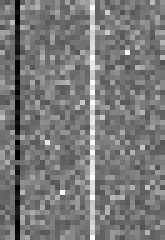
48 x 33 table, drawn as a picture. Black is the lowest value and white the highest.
Columns 4 and 19 stand out from the rest. There is no overall slope. On average the colour sits 50% of the way up the scale. The distribution is heavy-tailed on both sides. There are no regular stripes.
